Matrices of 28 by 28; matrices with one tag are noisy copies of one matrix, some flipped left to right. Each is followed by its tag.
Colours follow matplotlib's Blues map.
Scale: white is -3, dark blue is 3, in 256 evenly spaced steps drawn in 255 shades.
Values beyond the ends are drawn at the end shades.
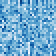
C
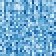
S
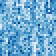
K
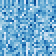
C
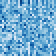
C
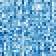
S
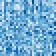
S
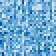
S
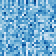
C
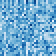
C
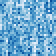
K
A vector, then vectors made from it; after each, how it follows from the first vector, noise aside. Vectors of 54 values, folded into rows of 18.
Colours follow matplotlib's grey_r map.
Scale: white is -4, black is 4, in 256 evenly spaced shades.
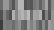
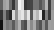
scaled up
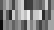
scaled up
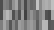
wrapped around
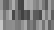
negated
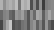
wrapped around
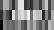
scaled up
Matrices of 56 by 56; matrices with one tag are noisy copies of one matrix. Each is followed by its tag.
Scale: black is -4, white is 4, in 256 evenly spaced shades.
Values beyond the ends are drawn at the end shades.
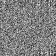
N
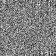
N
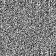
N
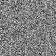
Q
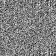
N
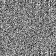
N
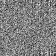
N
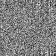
N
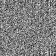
N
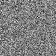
Q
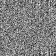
N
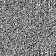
N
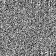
N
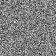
Q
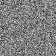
Q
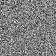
Q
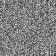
N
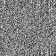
N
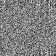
N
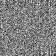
N
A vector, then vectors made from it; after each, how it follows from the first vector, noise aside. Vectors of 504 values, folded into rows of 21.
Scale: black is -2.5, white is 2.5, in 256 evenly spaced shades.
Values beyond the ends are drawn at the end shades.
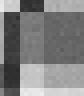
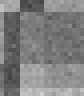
shrunk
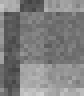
shrunk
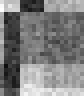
copied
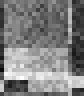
wrapped around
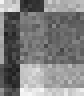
copied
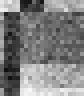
copied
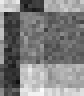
copied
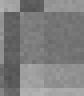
shrunk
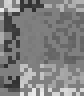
partly zeroed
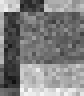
copied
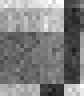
reversed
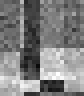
wrapped around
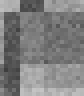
shrunk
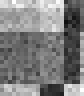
reversed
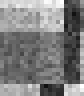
reversed
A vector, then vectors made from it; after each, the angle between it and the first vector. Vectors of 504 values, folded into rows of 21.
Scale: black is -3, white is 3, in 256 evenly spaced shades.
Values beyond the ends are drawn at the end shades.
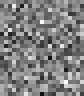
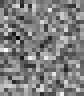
partly aligned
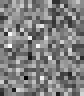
partly opposed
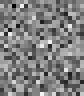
nearly opposite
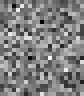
nearly opposite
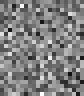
nearly opposite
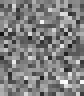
nearly parallel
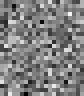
partly opposed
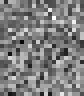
partly aligned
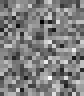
partly opposed
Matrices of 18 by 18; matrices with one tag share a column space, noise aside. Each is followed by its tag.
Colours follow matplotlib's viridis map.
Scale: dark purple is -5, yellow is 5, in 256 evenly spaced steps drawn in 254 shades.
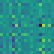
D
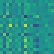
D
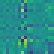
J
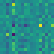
D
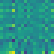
J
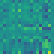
J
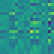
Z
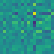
Z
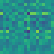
Z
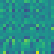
J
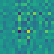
Z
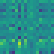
J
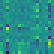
J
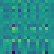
J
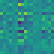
Z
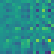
J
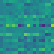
D
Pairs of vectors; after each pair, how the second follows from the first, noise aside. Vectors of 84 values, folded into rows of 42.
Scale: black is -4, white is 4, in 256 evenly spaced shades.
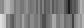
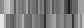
copied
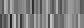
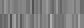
shrunk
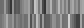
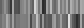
copied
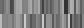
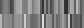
copied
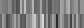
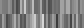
copied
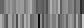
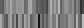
copied
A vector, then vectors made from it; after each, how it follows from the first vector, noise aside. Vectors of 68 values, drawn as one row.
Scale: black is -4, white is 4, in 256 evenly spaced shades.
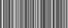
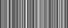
wrapped around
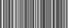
copied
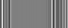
partly zeroed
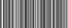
copied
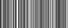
wrapped around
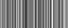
wrapped around
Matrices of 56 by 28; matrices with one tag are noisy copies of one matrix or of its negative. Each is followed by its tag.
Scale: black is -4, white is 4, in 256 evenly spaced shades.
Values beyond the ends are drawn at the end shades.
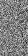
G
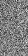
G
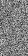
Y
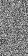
Y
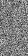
Y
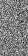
G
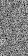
Y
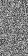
Y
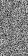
Y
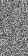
Y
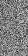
G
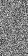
Y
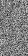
Y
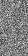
Y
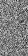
G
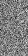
G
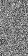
Y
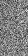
G
